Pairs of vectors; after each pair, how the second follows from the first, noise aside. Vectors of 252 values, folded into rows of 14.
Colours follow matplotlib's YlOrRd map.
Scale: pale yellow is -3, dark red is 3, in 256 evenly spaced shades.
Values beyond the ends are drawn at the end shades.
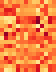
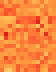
shrunk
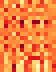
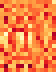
wrapped around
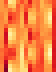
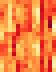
wrapped around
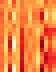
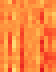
shrunk
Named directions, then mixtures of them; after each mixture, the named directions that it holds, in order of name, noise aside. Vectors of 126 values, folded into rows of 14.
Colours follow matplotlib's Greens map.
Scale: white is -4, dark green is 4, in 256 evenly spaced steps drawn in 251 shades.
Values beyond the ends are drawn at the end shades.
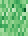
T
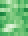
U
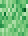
T, U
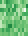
T, U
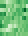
T, U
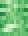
U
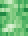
U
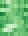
U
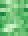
U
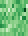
T, U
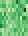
T, U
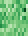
T, U
